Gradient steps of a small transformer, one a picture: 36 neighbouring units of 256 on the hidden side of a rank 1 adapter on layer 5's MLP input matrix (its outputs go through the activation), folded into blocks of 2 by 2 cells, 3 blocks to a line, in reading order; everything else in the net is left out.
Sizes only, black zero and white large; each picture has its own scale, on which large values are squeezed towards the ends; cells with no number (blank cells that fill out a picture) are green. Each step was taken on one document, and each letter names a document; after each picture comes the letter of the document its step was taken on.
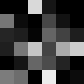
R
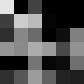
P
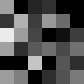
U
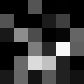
R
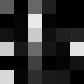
U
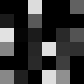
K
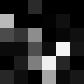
R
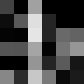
P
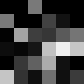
R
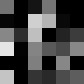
U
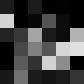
R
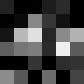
P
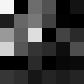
U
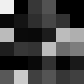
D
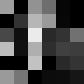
P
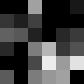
K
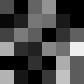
U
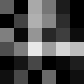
D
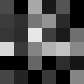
D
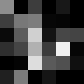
P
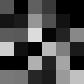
U
